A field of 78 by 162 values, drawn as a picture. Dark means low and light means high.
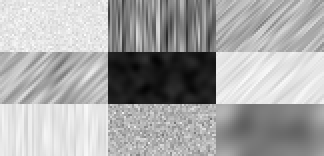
It is made of 3 by 3 panels. Panel 1,1: very high, fine-grained, faint in contrast. Panel 1,2: middling, streaked downward, strong in contrast. Panel 1,3: high, slanting up to the right. Panel 2,1: high, slanting up to the right. Panel 2,2: very low, blotchy, faint in contrast. Panel 2,3: very high, slanting up to the right, faint in contrast. Panel 3,1: very high, streaked downward, faint in contrast. Panel 3,2: high, fine-grained. Panel 3,3: middling, smooth.
